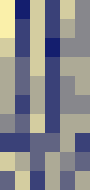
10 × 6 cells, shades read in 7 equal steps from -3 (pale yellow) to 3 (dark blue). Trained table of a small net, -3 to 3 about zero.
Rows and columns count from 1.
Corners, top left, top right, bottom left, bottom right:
-3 0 1 -1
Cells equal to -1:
16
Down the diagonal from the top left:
-3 2 -2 2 0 0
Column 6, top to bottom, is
0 0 0 -1 -1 0 -1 2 1 -1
